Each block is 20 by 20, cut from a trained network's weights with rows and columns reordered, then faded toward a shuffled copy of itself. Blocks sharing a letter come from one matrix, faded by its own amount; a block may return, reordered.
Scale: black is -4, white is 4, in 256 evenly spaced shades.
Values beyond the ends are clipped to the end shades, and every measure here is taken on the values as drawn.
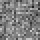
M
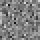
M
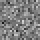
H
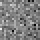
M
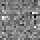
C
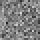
H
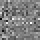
C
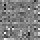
C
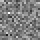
H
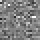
C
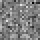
M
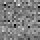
C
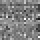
C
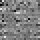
C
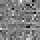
C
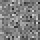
M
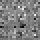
C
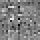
C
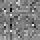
C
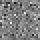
M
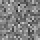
H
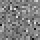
M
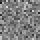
H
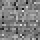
C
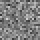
H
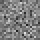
H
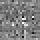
C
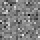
M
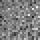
M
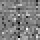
C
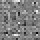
C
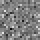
M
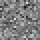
H
